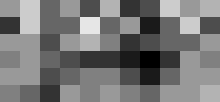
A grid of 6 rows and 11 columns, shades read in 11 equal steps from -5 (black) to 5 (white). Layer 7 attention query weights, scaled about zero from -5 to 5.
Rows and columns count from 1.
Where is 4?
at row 2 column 5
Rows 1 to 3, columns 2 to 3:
3 -1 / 3 -1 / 1 -2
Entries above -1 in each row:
7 4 6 4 6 8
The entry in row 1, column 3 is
-1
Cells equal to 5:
0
